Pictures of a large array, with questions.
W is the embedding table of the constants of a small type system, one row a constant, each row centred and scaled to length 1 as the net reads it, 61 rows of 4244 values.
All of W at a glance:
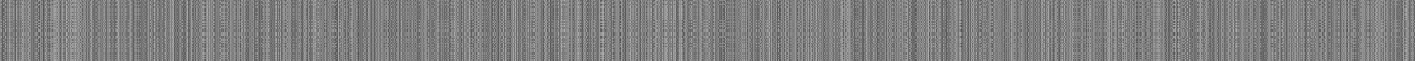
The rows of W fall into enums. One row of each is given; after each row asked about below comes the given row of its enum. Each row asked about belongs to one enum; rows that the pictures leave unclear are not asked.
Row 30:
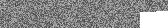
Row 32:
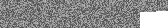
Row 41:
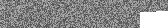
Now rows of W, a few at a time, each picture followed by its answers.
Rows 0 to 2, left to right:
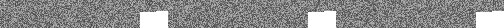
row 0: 30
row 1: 41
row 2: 32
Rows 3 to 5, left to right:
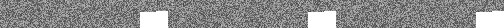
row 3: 32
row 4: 30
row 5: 41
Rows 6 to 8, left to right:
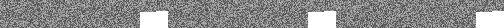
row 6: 32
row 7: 32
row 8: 41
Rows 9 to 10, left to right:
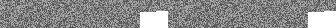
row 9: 41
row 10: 41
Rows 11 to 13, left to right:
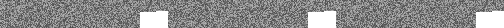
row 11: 41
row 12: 32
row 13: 41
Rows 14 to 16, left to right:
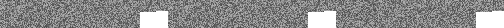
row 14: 41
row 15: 41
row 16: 32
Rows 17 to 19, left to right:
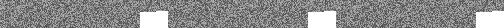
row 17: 41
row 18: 32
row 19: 41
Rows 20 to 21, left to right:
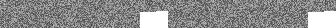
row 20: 30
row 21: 32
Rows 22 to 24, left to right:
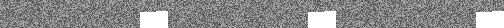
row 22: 32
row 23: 30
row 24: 32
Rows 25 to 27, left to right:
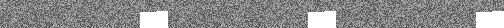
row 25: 30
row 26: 30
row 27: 32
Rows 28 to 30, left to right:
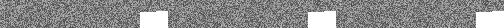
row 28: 41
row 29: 30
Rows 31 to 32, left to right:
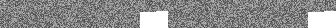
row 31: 30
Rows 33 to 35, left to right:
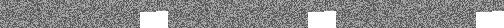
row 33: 32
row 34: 32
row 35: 32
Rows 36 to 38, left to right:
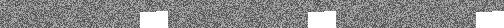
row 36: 30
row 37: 30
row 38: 41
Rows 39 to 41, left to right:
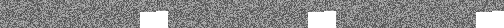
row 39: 32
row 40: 32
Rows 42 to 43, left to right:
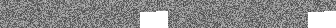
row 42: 32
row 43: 30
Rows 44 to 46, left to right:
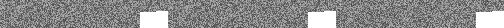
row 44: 41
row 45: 41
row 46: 30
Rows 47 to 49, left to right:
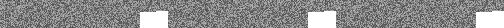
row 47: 41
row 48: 32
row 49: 41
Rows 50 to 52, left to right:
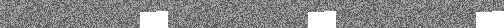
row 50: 41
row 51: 41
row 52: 32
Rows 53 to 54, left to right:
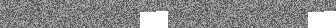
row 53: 32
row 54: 32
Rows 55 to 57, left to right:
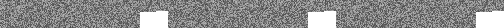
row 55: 41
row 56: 32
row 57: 41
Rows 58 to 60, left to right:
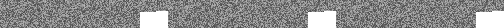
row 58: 32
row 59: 41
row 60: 41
